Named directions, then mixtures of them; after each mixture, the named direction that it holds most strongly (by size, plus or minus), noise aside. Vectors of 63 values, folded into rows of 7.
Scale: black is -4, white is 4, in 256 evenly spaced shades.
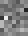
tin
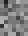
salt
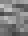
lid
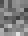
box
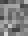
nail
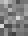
salt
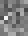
tin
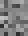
salt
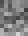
box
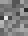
tin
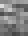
lid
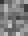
box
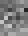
tin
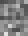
nail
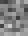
box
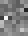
tin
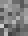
box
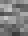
lid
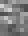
lid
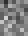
salt
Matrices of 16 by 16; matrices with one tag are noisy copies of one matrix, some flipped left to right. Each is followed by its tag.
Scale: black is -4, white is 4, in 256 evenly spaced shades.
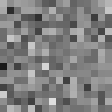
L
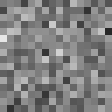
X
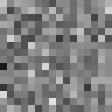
L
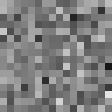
L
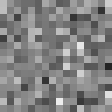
L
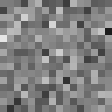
X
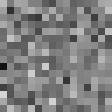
L
